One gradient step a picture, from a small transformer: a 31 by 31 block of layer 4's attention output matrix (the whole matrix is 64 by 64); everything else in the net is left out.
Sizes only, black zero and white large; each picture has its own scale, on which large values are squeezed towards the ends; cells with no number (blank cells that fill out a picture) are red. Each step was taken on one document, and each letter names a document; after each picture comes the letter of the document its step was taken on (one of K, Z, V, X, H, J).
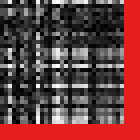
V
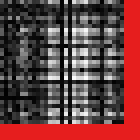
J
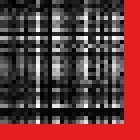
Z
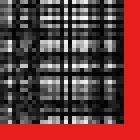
J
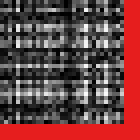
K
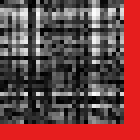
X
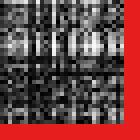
X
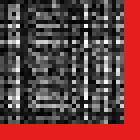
K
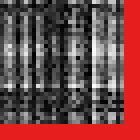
X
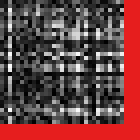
V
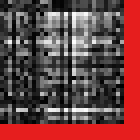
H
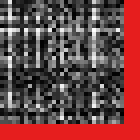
H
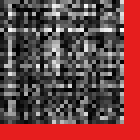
V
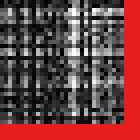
X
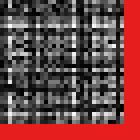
X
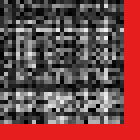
K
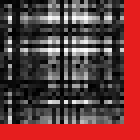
J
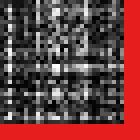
V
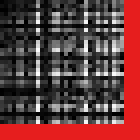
Z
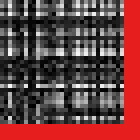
V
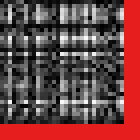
X
